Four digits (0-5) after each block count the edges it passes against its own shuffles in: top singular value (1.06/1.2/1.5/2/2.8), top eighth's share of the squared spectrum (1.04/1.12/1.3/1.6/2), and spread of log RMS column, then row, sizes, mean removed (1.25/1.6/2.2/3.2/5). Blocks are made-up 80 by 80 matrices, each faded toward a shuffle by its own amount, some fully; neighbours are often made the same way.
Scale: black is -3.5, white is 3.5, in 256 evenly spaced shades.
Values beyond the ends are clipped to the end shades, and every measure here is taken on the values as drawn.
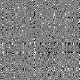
4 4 3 2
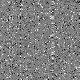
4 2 1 0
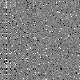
4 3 2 1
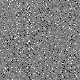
3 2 1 0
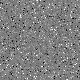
0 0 0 0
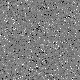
0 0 0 0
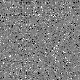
3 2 1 1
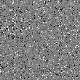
3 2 1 1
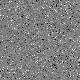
1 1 0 0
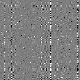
5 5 3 2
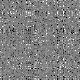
4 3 2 2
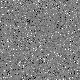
1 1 0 0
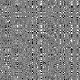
5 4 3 3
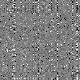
4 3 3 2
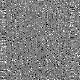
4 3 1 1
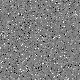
0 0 0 0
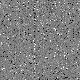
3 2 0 0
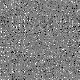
3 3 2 1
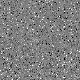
3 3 1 1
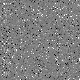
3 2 1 0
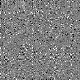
4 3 2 2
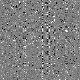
4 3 2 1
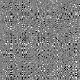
4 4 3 2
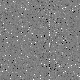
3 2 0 0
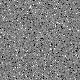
0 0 0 0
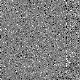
1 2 2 0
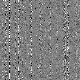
3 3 4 0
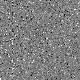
1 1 0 0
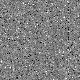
1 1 0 0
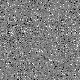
3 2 0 1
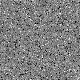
2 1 0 0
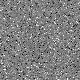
0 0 0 0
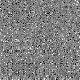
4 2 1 1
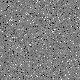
0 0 0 0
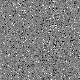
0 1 1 0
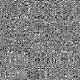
4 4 2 2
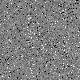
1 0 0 0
